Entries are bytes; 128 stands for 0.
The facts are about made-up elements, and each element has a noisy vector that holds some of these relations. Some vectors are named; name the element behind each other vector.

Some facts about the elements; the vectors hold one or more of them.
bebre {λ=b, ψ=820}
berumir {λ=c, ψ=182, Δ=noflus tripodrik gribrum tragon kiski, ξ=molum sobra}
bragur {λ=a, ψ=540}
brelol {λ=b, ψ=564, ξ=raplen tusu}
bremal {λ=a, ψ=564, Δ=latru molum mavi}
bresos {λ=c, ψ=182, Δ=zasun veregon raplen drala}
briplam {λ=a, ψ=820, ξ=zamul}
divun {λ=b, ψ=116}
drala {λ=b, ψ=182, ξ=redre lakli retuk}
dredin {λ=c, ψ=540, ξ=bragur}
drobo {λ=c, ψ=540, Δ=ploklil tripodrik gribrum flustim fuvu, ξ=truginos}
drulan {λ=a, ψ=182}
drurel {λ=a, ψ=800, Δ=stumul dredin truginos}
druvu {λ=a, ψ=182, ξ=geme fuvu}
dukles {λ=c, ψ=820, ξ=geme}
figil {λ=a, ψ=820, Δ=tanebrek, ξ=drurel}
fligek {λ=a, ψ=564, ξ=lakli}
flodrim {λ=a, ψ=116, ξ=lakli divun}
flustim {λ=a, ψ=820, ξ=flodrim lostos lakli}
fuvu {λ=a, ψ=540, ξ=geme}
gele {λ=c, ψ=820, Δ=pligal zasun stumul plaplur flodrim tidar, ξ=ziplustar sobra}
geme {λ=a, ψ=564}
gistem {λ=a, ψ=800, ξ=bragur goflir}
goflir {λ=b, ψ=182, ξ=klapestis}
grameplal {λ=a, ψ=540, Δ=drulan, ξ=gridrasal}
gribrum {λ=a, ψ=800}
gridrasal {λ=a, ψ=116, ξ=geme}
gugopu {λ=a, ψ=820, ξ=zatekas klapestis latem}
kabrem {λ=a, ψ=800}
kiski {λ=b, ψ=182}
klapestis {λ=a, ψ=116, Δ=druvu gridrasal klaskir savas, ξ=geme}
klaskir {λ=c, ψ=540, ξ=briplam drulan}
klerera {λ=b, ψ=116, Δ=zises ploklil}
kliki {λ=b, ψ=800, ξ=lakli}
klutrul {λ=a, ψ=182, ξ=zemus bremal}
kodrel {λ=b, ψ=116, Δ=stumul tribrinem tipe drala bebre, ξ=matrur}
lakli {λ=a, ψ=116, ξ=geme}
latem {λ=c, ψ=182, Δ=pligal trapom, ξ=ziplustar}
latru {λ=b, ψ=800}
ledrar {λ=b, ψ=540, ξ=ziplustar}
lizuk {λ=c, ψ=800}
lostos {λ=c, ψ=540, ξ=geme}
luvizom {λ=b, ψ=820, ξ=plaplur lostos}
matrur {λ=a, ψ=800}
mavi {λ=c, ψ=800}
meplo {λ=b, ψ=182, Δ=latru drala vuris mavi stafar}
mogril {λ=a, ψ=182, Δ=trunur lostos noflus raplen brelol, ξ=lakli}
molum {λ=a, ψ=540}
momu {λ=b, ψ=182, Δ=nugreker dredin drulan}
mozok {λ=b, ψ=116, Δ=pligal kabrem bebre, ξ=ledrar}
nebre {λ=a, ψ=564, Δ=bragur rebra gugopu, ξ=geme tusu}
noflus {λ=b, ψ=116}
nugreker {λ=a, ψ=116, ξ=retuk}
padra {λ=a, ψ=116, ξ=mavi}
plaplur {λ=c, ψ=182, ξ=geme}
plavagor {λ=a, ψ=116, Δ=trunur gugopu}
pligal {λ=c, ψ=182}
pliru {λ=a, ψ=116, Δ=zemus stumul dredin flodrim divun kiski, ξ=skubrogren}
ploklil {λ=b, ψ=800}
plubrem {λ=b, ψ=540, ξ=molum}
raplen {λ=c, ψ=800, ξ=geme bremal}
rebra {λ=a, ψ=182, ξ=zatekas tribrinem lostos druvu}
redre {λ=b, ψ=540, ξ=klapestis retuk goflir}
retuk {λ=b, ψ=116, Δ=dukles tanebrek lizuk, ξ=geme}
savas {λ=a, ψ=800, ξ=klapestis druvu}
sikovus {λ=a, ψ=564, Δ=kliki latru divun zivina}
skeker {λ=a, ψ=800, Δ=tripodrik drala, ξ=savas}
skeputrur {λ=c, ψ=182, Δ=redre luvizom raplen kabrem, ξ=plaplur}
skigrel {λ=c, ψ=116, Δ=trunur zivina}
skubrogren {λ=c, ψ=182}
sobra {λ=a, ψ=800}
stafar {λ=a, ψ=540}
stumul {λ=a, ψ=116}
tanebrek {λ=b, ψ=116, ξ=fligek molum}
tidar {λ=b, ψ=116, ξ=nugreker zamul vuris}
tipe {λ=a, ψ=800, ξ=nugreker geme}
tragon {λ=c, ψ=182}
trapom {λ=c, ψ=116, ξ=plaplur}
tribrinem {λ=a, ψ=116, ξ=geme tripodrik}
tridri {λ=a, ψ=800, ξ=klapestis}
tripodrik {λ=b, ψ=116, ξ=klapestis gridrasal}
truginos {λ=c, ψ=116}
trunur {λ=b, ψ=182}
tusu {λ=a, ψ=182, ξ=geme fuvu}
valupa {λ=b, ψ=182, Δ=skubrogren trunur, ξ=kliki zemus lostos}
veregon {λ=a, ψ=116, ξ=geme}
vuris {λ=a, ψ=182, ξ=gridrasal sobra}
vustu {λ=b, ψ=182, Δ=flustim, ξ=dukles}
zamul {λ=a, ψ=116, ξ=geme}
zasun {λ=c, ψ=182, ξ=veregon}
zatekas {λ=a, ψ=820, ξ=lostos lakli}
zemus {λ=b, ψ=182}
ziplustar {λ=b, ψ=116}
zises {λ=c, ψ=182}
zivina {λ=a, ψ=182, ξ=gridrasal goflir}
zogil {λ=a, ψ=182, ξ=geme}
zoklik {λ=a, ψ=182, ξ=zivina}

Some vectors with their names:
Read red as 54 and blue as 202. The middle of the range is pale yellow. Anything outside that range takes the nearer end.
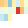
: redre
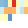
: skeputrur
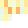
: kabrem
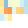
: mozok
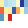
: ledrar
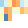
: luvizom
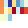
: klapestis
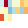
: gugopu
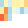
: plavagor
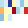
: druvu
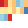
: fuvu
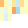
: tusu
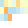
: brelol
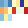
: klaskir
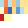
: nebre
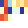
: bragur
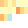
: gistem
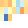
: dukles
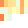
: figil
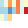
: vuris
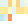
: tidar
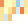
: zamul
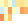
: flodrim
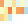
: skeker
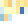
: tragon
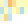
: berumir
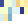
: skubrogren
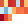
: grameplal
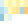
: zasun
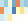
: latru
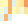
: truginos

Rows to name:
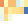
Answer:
drobo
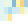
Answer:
drala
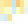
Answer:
bebre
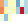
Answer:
retuk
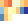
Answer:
zises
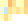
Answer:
dredin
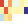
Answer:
klerera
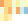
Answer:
gribrum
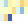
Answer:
bresos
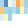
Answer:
meplo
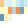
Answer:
latem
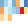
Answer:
kliki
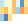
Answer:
lostos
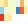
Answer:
fligek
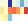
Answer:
savas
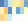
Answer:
valupa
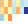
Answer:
ploklil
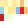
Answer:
zatekas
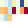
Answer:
gridrasal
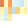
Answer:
gele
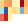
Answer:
drulan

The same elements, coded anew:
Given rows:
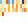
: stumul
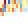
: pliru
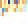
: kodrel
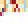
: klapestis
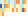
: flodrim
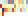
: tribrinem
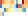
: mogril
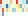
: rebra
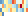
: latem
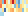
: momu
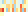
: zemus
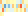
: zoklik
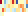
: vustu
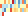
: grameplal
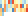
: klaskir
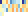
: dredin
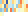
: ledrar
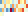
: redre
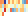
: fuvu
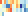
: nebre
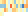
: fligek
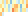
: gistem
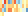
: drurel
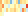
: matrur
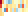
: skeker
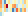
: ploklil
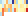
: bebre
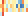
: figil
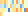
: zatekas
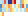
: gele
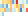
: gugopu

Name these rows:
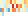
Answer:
goflir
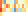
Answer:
gribrum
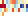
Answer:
retuk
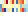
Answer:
skeputrur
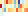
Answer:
drulan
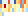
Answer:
raplen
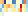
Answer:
drala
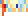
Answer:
dukles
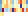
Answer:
luvizom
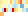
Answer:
lakli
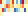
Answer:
berumir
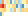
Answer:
lizuk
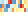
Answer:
zivina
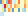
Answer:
brelol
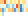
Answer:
plavagor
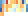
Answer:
plaplur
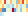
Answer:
skigrel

